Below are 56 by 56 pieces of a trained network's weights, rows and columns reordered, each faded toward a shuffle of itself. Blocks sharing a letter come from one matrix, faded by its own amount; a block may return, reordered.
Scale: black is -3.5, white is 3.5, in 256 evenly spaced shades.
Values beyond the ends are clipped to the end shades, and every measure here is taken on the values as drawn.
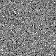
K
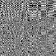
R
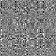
R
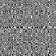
R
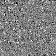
K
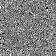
K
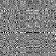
R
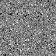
K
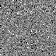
K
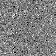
K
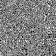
K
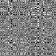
R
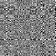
R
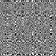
R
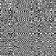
R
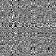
R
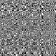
R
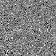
K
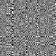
R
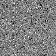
K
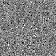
K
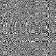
R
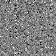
K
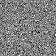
K
